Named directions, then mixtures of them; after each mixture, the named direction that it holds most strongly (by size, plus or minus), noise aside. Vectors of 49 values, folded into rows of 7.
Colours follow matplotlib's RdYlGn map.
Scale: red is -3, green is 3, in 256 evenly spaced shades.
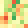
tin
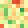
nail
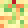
tin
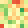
nail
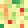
nail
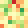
nail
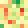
nail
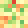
tin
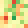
tin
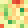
nail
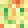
nail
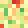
nail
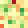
nail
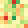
tin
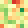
nail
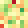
nail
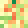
tin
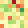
nail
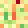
nail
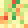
tin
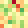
nail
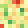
nail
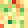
nail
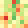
tin
